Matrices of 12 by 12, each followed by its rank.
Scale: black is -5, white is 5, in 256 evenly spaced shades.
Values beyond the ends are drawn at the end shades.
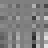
one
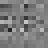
two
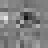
two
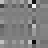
one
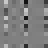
one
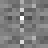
two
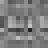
two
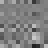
two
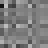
two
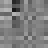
two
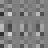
one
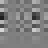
one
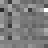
two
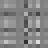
one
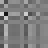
one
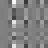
one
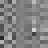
two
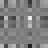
one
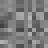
two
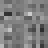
two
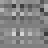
two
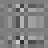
one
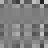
one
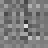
two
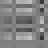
one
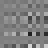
one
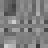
two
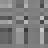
one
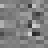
two
